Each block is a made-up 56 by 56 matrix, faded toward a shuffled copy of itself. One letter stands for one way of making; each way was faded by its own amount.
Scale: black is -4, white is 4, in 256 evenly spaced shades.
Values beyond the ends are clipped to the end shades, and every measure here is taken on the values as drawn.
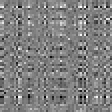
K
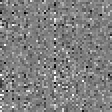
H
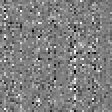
H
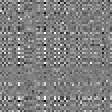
K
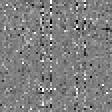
H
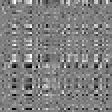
K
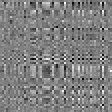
K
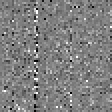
H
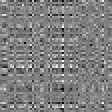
K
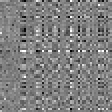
K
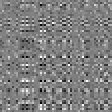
K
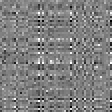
K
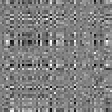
K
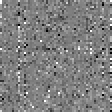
H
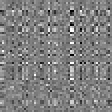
K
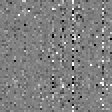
H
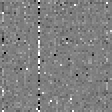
H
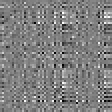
K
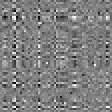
K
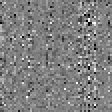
H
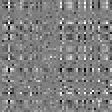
K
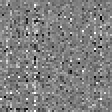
H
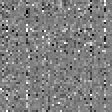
H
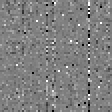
H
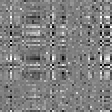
K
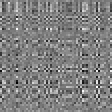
K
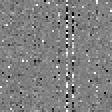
H
